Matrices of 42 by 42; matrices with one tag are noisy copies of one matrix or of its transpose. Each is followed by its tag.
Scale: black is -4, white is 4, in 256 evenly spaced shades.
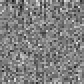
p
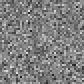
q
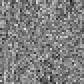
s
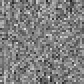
s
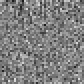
p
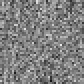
s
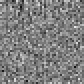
p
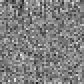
p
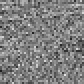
s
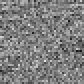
s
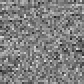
s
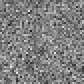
q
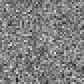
q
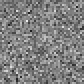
q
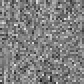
s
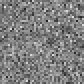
q
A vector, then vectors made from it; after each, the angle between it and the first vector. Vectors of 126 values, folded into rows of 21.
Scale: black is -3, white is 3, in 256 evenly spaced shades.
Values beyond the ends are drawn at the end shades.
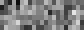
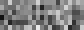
partly opposed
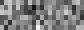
partly opposed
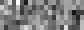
nearly opposite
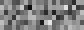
orthogonal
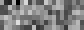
nearly parallel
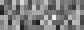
partly aligned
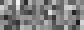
nearly opposite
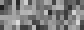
nearly parallel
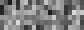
nearly parallel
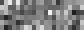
nearly opposite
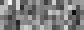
nearly opposite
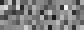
partly opposed
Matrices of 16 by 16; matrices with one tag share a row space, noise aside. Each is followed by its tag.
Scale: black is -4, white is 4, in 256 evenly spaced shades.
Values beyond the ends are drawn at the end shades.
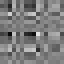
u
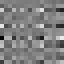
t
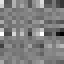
t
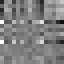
t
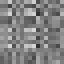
u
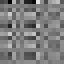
u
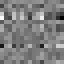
t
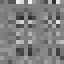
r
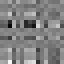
u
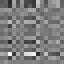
u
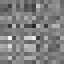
u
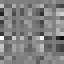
t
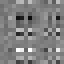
r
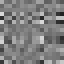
t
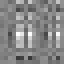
r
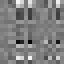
r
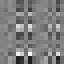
r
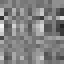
t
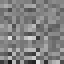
u
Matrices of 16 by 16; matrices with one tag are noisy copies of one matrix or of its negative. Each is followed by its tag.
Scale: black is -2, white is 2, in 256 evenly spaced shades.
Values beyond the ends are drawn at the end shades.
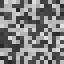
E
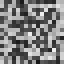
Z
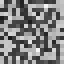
Z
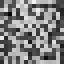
Z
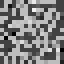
Z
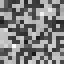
E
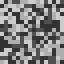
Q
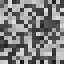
Q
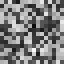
Q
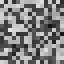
Q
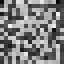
Z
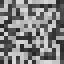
Z
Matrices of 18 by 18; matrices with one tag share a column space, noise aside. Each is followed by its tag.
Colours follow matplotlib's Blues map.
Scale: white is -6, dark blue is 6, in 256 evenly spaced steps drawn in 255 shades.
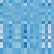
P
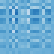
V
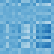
P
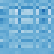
V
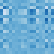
V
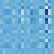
V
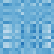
P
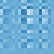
V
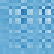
V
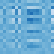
V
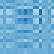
V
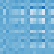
V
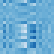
P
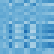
P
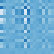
V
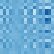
V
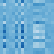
P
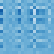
V
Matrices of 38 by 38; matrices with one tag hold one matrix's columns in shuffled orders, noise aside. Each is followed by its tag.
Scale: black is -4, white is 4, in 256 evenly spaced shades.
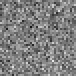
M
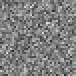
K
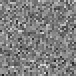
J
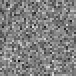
M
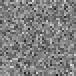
J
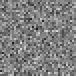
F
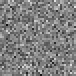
J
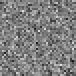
F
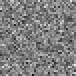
J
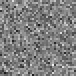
J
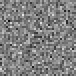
K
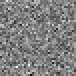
J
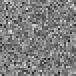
J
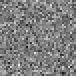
J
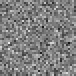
F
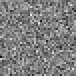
K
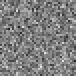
M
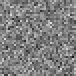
K
